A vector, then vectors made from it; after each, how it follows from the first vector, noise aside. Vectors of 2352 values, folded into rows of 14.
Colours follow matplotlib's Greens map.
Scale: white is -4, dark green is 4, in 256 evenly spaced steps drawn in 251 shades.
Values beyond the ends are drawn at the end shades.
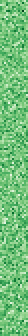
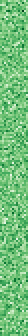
copied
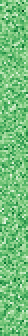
copied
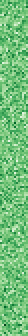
reversed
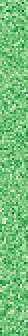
copied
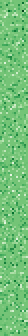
partly zeroed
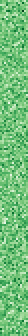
copied
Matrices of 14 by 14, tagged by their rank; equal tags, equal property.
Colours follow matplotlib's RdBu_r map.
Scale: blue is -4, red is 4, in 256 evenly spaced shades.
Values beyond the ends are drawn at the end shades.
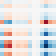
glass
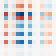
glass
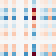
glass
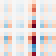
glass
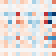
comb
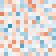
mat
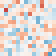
mat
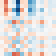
comb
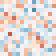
mat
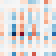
comb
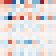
comb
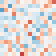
mat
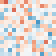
mat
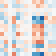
comb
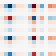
glass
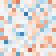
mat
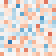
mat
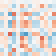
comb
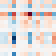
comb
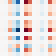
glass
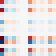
glass
